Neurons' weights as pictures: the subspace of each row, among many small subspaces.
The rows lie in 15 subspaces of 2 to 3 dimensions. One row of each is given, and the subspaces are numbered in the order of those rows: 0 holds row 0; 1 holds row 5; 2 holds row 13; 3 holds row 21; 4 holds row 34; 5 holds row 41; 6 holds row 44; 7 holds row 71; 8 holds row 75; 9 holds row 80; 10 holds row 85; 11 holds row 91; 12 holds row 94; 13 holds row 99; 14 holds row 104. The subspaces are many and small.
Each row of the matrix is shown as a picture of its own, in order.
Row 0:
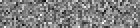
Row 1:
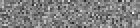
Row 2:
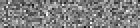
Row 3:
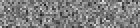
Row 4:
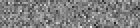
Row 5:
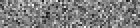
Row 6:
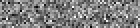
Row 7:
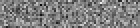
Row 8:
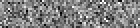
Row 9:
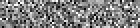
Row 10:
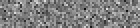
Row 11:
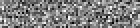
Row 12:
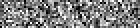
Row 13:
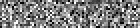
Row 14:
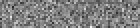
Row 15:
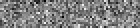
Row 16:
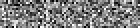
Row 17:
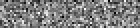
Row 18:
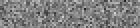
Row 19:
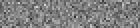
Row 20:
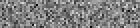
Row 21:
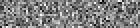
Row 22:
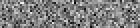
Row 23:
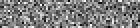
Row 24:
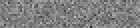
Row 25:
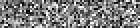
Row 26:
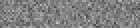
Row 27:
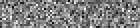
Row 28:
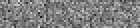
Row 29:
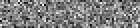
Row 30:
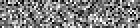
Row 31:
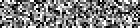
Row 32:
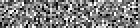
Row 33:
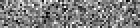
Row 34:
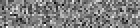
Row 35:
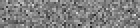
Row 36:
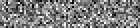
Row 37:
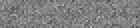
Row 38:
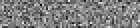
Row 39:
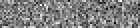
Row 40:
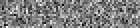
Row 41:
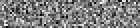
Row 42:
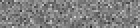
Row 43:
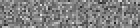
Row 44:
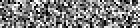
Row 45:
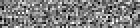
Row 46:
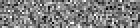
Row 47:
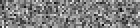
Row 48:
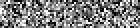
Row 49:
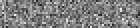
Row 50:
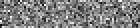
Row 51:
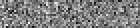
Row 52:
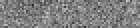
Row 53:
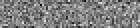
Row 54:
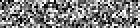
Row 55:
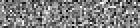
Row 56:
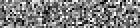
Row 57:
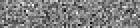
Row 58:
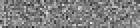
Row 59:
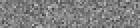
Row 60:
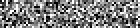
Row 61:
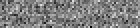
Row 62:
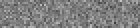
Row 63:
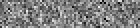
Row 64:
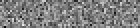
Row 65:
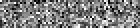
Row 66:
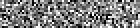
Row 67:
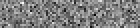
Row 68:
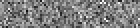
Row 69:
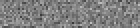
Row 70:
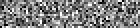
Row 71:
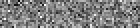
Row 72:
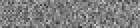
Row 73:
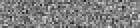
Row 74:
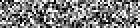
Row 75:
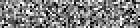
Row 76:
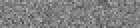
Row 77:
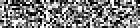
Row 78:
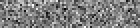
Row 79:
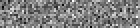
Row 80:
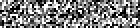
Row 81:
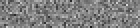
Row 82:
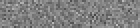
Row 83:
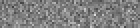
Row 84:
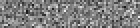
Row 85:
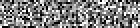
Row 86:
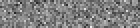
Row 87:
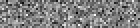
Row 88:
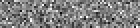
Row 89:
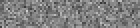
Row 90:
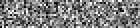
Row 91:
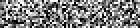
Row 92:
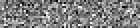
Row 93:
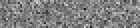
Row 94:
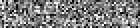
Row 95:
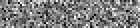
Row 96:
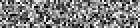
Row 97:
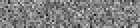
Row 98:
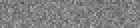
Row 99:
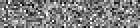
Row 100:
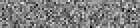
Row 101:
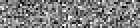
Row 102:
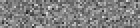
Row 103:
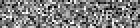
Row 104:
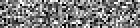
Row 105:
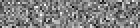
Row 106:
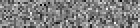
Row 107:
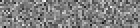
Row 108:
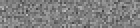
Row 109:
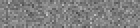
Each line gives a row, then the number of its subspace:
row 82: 1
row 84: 8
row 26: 5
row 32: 12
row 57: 11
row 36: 5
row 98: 8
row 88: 9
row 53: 13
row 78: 1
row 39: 10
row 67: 8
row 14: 2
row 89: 12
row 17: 0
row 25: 8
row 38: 13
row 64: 0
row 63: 4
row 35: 11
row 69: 10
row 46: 11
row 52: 1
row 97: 13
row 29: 7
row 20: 2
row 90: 12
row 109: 13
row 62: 10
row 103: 8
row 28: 7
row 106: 10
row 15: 0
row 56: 6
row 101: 14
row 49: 12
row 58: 7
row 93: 6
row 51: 12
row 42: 9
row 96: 3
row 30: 14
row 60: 12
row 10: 6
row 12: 12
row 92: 11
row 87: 14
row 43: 10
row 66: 1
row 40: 4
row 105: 3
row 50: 7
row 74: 9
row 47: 12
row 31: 6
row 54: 9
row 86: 6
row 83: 8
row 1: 1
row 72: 5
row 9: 11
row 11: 14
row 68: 4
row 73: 11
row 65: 0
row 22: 8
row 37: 9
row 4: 5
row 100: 2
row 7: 5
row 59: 2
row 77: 7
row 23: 13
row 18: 0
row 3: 3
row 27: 2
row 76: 0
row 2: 13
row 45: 14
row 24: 5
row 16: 7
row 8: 4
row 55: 6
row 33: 1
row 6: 4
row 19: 3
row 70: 3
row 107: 0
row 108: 14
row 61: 4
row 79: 9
